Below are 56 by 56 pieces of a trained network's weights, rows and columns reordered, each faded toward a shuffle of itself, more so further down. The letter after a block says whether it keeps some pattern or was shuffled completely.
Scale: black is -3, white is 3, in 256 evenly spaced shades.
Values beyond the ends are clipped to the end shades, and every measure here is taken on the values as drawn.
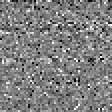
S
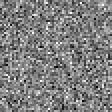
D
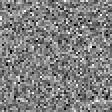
D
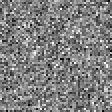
D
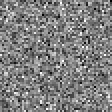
D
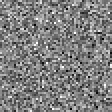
D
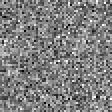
S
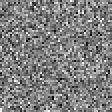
S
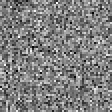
S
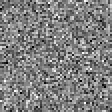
D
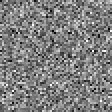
S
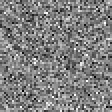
D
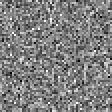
D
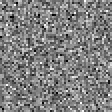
D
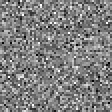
D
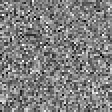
D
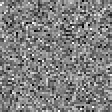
S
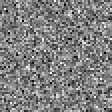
S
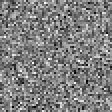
D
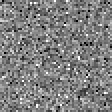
D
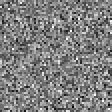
S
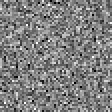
D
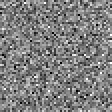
S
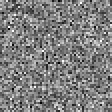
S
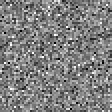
D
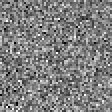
D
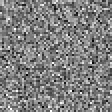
D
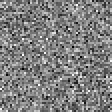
D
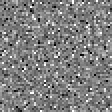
D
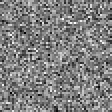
D
